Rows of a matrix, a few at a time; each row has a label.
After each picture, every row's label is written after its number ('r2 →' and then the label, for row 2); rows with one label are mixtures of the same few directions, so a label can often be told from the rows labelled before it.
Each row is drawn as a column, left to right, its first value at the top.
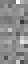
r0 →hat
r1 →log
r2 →hat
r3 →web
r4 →web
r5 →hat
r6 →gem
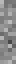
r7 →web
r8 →hat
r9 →gem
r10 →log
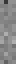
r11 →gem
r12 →web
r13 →hat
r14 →gem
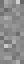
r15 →web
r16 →log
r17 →log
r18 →gem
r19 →web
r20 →web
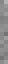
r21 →log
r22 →web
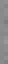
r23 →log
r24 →hat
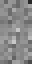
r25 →hat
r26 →web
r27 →gem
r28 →gem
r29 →hat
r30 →gem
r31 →gem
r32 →web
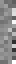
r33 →gem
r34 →web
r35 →hat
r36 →gem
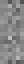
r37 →hat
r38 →gem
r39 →web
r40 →web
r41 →gem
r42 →web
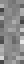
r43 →gem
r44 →log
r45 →hat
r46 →hat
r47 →log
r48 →hat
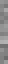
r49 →gem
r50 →gem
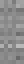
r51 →log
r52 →gem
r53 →log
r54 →web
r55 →log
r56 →log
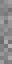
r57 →hat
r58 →gem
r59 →log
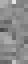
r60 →hat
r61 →hat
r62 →hat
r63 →web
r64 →gem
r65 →log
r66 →gem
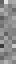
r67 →log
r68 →web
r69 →web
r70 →log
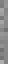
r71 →gem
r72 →hat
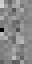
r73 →hat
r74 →web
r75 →web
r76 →gem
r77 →hat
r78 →gem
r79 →gem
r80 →web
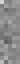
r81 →web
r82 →gem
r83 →hat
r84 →log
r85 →web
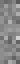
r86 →web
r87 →web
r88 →hat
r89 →log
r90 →web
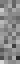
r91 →gem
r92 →gem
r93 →log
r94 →log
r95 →log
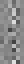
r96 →gem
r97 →gem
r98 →hat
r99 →gem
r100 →gem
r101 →hat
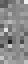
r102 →log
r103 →hat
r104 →gem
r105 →hat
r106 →web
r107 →gem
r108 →web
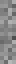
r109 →hat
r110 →gem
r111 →gem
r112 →web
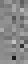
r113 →hat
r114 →web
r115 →web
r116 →log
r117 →gem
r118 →log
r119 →gem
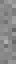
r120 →web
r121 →gem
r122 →web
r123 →hat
